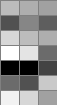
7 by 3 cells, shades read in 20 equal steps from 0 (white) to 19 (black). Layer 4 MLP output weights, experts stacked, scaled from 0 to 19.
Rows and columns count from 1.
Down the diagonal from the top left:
5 9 6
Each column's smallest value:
0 2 4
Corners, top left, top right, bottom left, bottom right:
5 7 1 7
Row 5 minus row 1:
14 13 7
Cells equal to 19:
2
